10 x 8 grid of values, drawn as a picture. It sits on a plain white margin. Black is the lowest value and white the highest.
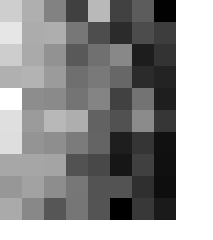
The bottom right is the ninth with the lowest average. There is an overall slope up to the left. The texture is fine-grained noise. Values change most from cell to cell in the top middle.
